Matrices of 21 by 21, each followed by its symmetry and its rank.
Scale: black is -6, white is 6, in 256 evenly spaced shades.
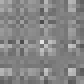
symmetric, rank two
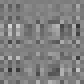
neither, rank two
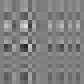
neither, rank one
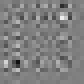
antisymmetric, rank two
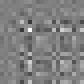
symmetric, rank two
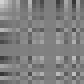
symmetric, rank one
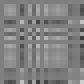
symmetric, rank one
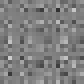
antisymmetric, rank two
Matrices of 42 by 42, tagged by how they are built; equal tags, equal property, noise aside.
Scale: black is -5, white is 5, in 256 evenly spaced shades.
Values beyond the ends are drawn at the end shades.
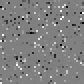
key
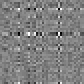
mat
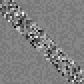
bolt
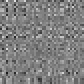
mat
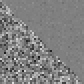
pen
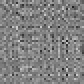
mat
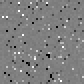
key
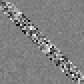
bolt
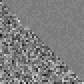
pen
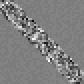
bolt
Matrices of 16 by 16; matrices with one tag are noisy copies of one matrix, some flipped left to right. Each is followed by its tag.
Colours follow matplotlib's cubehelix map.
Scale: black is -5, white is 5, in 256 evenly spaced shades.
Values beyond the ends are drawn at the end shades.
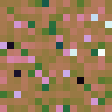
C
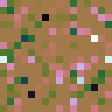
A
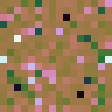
A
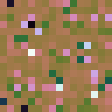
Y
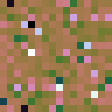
Y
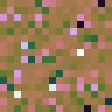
Y
